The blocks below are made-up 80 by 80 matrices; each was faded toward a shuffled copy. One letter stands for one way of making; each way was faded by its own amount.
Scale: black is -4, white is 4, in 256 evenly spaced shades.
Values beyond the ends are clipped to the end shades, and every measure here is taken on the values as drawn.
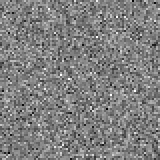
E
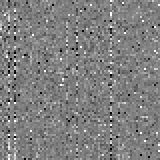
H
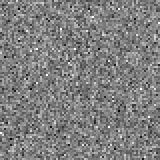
E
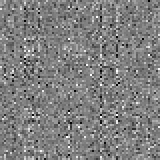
H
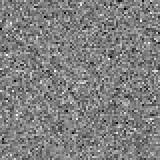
E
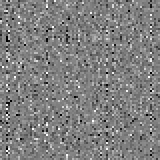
H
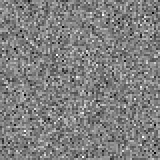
E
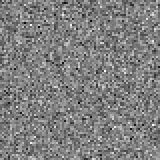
E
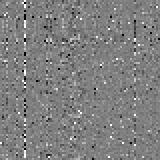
H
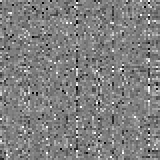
H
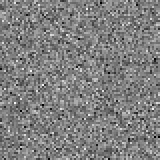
E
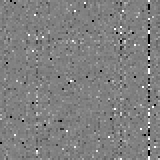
H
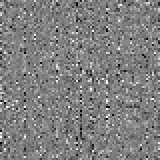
H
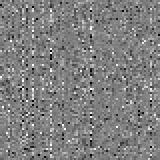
H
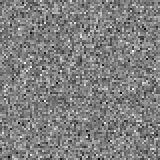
E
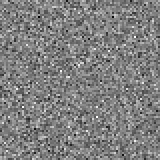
E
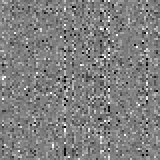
H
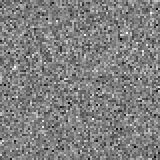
E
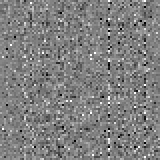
H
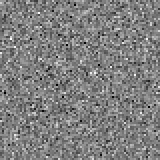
E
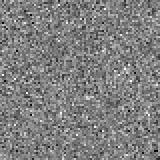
E
